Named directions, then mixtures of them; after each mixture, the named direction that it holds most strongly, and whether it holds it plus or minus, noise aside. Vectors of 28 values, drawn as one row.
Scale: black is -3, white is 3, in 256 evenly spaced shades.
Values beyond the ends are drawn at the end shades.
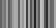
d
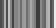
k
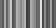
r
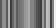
k, plus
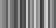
d, minus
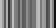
k, minus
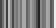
k, plus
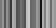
r, minus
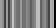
k, minus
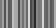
d, plus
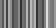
d, minus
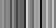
r, minus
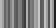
k, minus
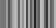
d, plus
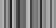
r, minus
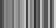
d, plus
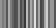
d, minus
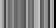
k, minus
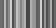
r, plus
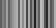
d, plus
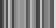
k, plus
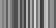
d, minus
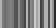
d, minus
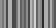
d, minus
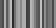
r, plus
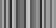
r, minus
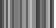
k, plus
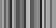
r, minus
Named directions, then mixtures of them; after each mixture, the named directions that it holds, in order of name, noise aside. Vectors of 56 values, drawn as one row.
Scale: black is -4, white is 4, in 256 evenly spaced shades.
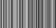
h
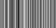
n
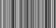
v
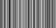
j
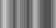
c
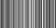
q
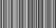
h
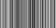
n, q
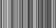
c, h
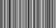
j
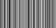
j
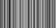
j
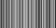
h, q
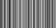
j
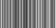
h, q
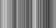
c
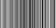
q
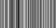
n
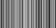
h, q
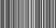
q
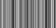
v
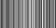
q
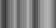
c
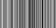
h, q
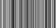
v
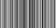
q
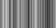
c, j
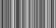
v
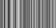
j, n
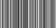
h, j
